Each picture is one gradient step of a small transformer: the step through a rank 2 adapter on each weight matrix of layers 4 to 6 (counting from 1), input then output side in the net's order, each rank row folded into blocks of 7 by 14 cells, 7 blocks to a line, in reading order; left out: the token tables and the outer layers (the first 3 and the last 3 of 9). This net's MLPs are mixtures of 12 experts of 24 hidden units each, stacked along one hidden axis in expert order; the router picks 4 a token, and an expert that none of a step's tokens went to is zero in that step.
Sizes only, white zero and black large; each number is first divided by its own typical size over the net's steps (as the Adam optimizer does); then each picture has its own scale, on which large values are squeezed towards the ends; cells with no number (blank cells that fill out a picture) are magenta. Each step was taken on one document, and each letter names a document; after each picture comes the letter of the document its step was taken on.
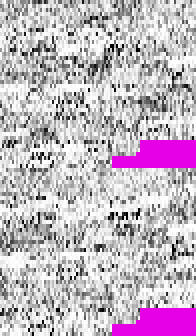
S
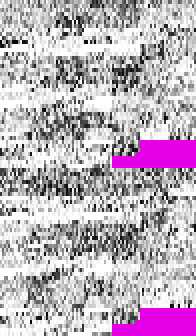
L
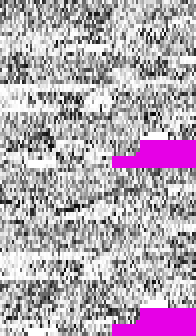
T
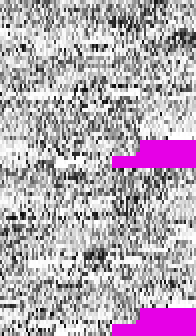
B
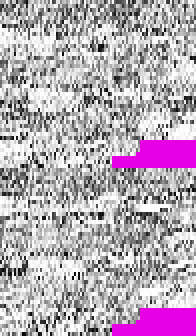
B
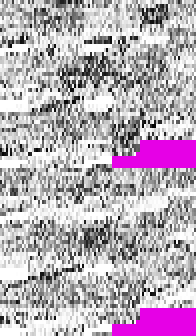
L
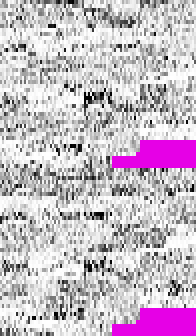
B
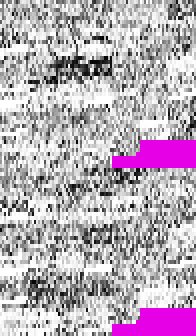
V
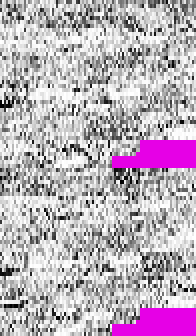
B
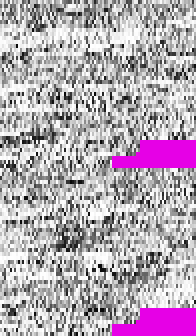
T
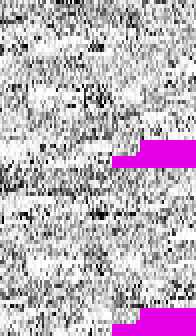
B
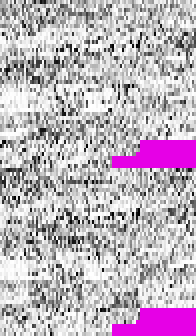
S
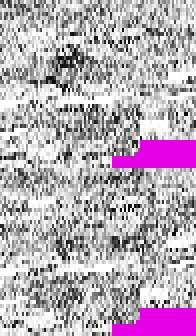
V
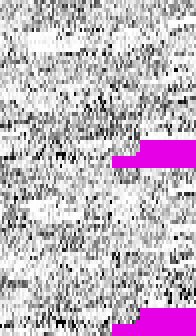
S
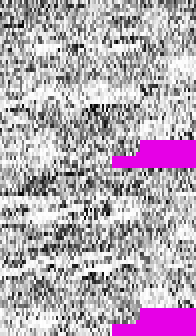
L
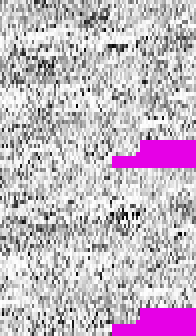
S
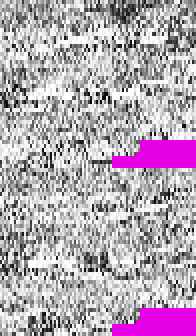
B
